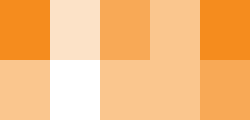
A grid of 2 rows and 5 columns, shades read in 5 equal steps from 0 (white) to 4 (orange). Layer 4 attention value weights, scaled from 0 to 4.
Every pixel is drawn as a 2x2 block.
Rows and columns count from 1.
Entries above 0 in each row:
5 4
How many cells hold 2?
4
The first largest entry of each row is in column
1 5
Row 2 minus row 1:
-2 -1 -1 0 -1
